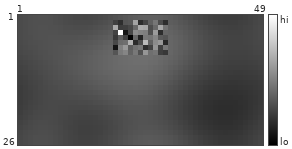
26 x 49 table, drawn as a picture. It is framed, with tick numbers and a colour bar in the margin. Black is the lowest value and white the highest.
Histogram: skewed, a long tail of high values. Stripes: none. Average level on the scale: 30%. Roughest part: top middle. Odd patch: rougher, in the top middle.
